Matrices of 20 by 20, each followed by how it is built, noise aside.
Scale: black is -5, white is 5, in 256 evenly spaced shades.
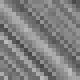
Toeplitz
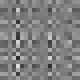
low rank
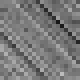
Toeplitz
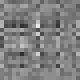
low rank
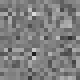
low rank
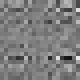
low rank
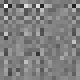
low rank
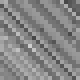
Toeplitz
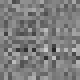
low rank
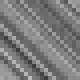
Toeplitz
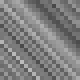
Toeplitz
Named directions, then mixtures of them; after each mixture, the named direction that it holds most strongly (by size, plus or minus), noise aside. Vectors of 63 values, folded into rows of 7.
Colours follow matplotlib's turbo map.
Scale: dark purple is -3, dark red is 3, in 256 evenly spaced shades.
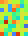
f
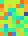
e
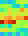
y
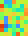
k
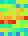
y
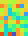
e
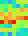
y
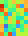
e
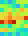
y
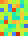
f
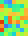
k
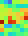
y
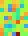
f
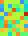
e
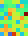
e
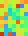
e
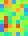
k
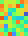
e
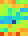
y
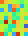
f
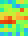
y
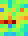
y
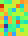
e
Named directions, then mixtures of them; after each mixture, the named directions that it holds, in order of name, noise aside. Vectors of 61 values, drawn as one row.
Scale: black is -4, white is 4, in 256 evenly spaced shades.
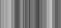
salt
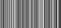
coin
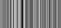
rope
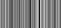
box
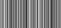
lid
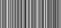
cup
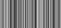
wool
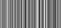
box, cup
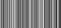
coin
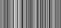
rope, wool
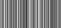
lid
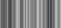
salt, wool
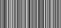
cup, lid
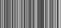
coin, wool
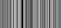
rope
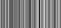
box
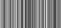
box, cup, rope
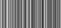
cup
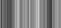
salt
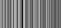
rope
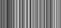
cup, salt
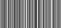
lid, wool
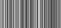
lid, rope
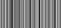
box
